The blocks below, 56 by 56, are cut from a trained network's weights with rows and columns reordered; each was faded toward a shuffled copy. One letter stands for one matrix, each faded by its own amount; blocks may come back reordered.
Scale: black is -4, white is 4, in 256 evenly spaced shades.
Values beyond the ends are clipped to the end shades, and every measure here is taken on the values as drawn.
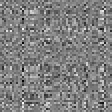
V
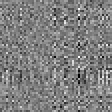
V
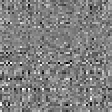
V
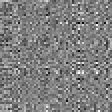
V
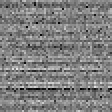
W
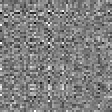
V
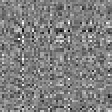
V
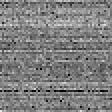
W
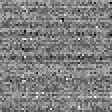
W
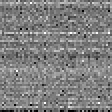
W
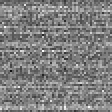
W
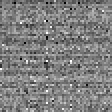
W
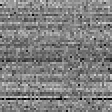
W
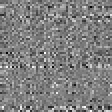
V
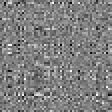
V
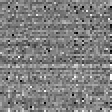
W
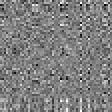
V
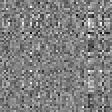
V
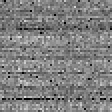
W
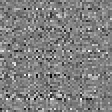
V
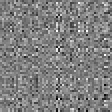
V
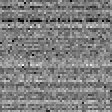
W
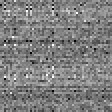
W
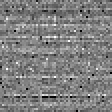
W
